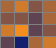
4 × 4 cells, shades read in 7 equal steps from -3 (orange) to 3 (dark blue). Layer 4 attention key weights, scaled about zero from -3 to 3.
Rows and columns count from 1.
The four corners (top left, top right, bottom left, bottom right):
-1 -1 1 -2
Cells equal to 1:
3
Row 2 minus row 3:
2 3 0 -1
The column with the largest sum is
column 3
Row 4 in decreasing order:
3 1 -1 -2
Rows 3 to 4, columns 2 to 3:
-3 1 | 3 -1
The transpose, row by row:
-1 0 -2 1 | -2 0 -3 3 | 0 1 1 -1 | -1 -1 0 -2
